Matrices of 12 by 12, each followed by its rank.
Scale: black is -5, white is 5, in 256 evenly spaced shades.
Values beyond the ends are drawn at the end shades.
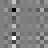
one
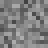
full rank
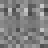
two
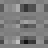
one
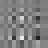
one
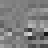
two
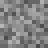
full rank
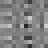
two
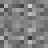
two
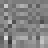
two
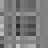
one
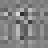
two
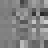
two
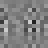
two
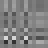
one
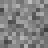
full rank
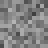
full rank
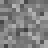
full rank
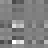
one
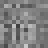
two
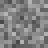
full rank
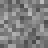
full rank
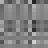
one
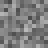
full rank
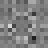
two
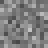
full rank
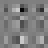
one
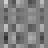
one
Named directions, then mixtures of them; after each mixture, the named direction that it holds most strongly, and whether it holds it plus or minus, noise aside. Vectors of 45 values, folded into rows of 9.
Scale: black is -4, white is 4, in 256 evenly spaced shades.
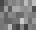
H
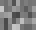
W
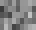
W, minus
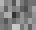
W, plus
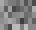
H, minus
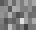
H, plus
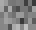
H, minus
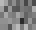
H, minus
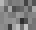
H, minus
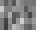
W, plus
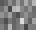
H, plus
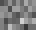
H, plus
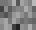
W, minus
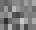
H, plus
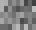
H, minus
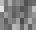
H, minus
